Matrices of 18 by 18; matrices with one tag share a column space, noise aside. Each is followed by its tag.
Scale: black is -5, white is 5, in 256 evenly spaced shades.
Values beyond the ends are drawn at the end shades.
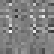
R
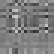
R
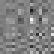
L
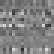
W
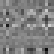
W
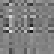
R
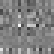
W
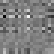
R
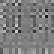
R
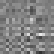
L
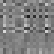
R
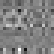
W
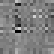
R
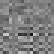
L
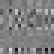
W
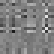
R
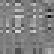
R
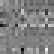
W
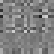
R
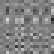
L
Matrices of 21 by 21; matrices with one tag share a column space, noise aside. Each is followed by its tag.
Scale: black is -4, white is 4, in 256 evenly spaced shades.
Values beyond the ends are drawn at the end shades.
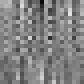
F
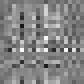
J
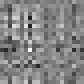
J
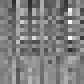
F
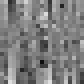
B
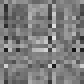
J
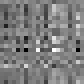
J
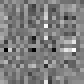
J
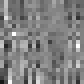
B
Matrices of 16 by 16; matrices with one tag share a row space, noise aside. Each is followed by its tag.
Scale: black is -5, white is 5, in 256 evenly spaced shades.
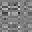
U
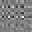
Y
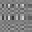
Y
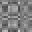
U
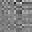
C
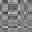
U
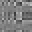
C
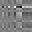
C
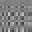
Y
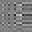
C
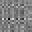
Y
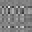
Y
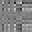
C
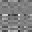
U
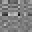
U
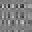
Y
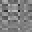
U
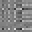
C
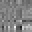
C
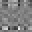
U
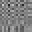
Y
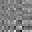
C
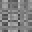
U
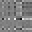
C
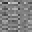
U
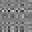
Y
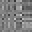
C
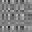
Y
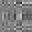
C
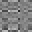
U
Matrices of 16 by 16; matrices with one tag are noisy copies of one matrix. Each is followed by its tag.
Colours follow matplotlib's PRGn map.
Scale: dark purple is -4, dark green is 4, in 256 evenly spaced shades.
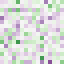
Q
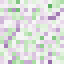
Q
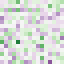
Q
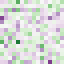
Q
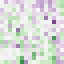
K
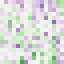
K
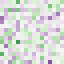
Q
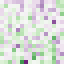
K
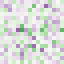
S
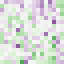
K
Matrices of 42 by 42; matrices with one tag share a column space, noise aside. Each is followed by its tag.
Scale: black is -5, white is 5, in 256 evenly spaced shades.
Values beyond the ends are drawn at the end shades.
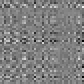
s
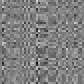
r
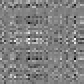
s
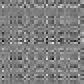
s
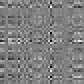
s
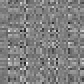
r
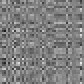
r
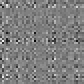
s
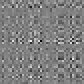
s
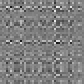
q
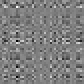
s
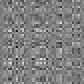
r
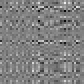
q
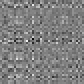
s
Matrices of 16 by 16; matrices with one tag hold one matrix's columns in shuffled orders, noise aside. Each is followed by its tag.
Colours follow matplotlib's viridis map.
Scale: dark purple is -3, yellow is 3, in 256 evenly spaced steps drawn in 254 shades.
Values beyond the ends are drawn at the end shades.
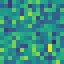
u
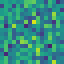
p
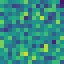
u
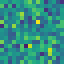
p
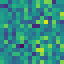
p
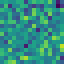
u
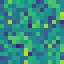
p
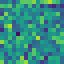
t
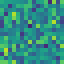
p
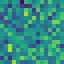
u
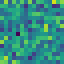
t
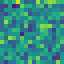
t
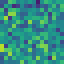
u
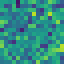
u
